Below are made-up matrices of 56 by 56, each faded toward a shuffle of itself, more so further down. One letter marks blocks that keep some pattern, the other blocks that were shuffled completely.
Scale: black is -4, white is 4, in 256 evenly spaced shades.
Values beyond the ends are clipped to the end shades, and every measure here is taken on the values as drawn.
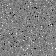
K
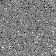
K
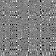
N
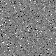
K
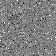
K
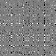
N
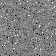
K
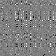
N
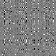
N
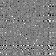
N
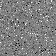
K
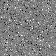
K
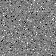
K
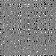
N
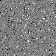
K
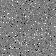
K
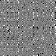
N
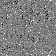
K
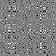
N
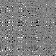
N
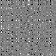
N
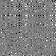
N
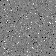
K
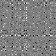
N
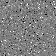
K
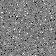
K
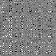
N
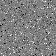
K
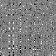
N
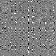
N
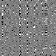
N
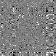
N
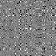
N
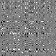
N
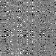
N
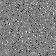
K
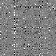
N
